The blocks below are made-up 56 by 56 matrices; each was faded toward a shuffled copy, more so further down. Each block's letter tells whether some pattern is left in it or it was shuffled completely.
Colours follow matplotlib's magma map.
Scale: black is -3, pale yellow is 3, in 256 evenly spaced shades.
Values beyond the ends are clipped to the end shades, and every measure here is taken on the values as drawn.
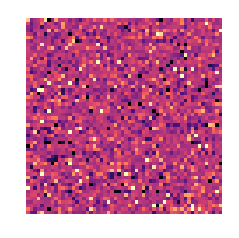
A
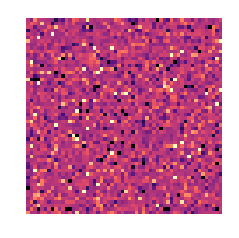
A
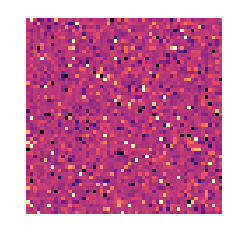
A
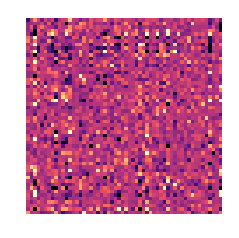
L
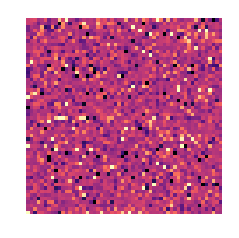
A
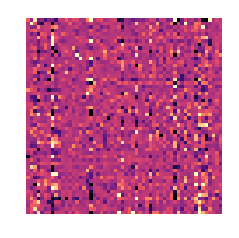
L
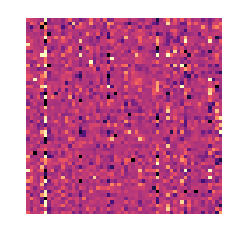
L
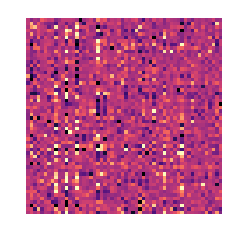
L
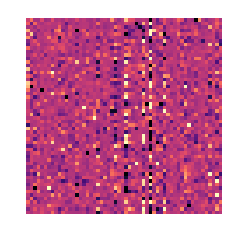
L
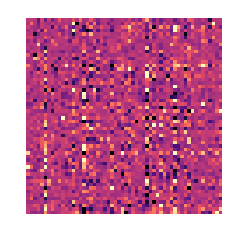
L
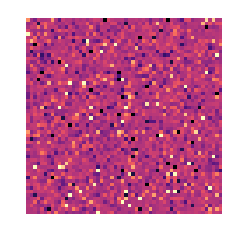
A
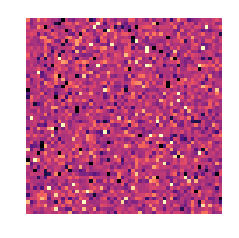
A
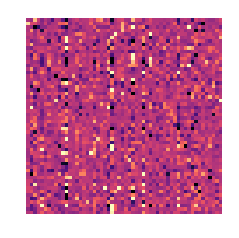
L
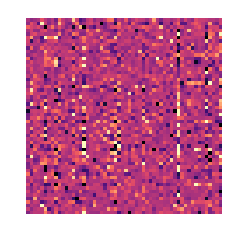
L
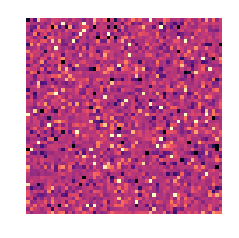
A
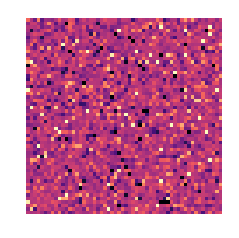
A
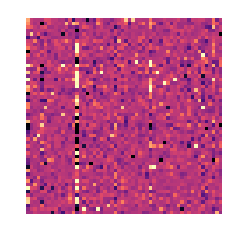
L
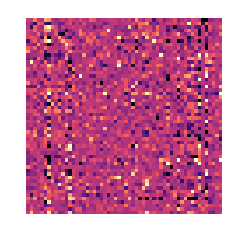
L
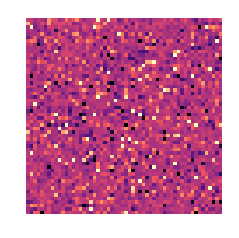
A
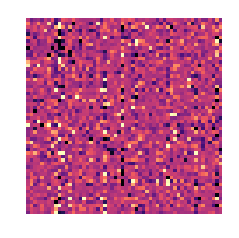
L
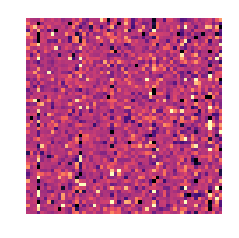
L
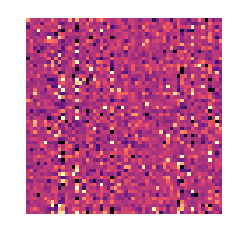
L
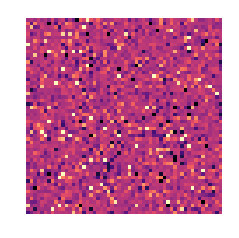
A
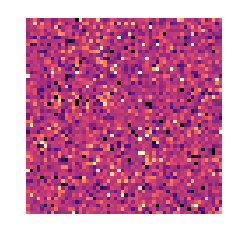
A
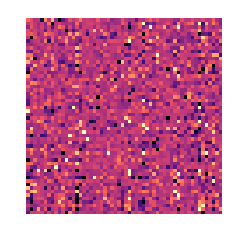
L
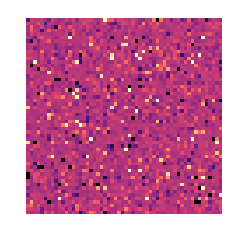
A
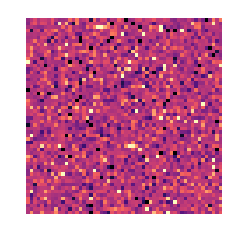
A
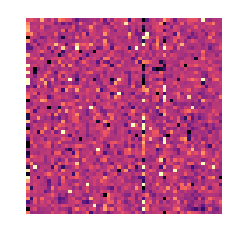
L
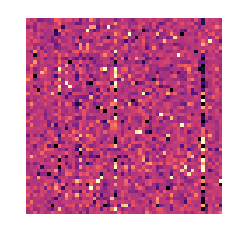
L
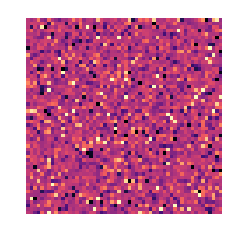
A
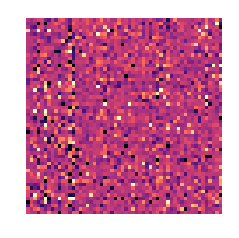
L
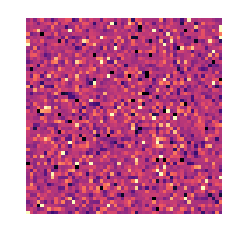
A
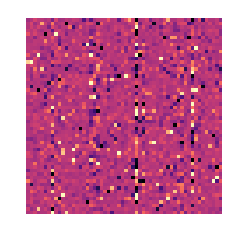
L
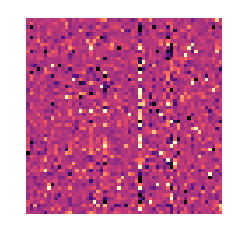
L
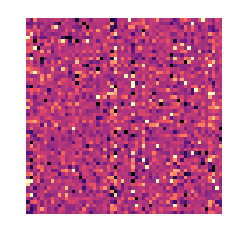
L
